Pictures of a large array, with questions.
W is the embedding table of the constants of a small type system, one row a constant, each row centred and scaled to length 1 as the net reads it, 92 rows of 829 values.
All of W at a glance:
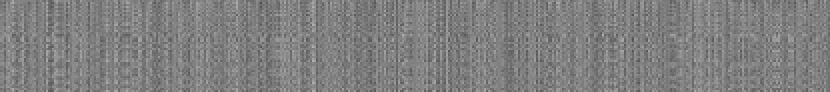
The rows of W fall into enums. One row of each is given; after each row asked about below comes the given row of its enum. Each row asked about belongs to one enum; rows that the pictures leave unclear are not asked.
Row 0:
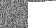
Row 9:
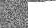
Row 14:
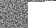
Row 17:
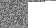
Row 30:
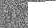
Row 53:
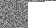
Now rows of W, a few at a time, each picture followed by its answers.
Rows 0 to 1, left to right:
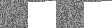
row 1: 30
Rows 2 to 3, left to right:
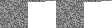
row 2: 9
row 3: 9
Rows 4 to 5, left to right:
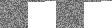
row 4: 9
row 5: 17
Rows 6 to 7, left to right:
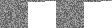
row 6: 30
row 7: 9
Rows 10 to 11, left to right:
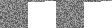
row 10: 14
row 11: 9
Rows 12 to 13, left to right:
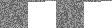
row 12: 17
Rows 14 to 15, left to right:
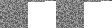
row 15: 14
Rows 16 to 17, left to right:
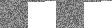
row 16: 9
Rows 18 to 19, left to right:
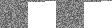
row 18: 30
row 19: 17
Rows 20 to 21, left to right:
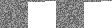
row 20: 30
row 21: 17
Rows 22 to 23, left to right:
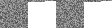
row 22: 14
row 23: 9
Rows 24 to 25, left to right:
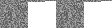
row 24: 30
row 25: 30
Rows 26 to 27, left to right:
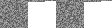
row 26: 53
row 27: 17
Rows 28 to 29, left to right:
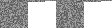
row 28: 17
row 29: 30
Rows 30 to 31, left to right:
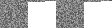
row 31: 14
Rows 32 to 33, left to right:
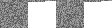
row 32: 17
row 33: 0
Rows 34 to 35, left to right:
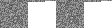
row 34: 17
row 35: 17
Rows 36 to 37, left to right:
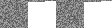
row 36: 53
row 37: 17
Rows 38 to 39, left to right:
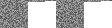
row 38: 53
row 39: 14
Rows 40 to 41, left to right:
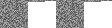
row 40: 53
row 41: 53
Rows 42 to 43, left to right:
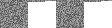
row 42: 17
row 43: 0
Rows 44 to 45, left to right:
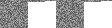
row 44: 9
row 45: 53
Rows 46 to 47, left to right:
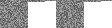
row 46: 9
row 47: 30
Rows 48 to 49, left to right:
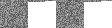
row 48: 0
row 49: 17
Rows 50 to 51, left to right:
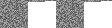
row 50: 53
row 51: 53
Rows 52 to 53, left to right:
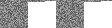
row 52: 9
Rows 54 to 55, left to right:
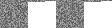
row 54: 30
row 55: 53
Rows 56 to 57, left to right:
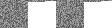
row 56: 53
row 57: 0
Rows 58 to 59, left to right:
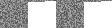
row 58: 14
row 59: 30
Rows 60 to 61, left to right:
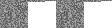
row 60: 30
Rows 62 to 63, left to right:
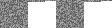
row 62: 17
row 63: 53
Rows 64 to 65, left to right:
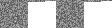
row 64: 17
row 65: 53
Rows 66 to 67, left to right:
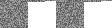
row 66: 9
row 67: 17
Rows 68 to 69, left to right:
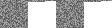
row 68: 53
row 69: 9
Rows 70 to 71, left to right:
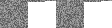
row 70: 9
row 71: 0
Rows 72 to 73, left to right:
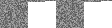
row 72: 30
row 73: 53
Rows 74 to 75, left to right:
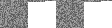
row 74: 0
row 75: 53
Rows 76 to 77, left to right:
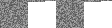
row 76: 17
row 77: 53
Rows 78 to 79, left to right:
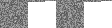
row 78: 17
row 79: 30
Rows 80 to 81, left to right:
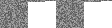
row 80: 30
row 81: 53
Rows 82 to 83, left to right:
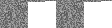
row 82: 30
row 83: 30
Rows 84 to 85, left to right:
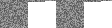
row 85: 9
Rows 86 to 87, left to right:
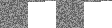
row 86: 17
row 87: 53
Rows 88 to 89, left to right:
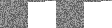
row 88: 0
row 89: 9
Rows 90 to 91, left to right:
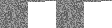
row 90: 30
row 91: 30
